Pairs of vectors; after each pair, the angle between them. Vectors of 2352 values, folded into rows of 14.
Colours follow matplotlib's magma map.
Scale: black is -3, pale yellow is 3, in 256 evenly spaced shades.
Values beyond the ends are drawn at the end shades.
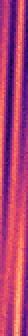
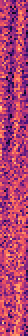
partly aligned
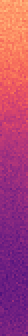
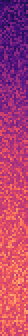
nearly opposite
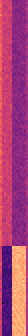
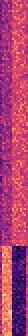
nearly opposite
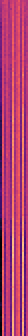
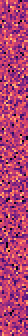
orthogonal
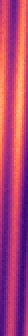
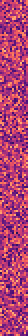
orthogonal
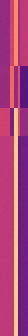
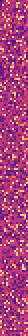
orthogonal
